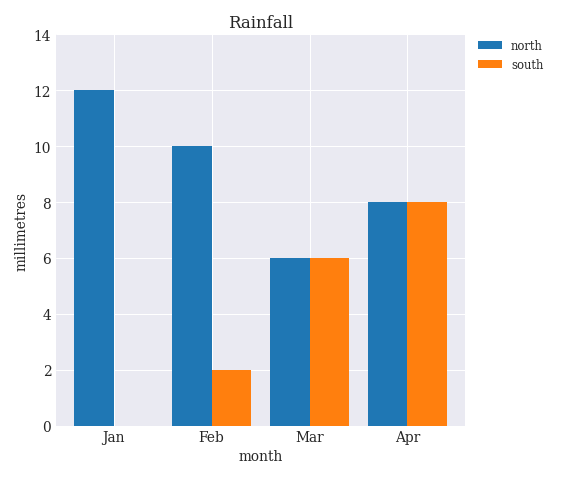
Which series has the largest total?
north
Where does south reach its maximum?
Apr
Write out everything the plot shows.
Title: Rainfall
x-axis: month, ticks Jan Feb Mar Apr
y-axis: millimetres, ticks 0 2 4 6 8 10 12 14
Legend: north, south
Values:
north: 12 10 6 8
south: 0 2 6 8
